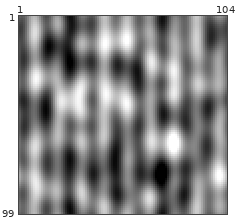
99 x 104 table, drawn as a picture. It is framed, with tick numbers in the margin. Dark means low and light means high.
The values follow a bell shape. There are no lone odd cells. Overall the values sit about 50% of the way up the scale. Stripes running up and down repeat 9 times from left to right.
